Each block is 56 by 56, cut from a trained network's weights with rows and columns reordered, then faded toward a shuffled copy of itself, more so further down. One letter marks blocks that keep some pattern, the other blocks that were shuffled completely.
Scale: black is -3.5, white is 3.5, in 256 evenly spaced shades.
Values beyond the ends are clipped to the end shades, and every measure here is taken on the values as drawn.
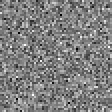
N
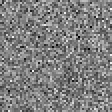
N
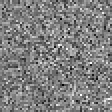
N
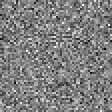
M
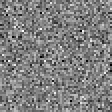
M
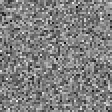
N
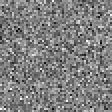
N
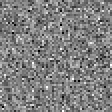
M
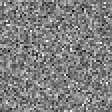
N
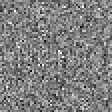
M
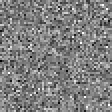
N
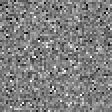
N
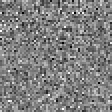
M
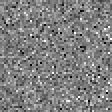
N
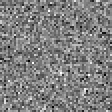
N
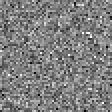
N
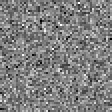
N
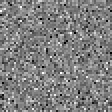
N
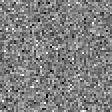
N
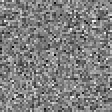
N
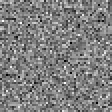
N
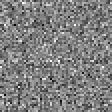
M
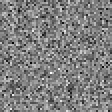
N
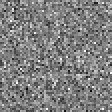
N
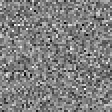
M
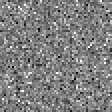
N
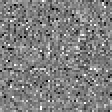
M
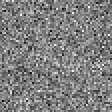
N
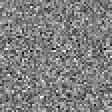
M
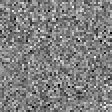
M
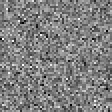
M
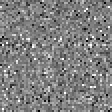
M
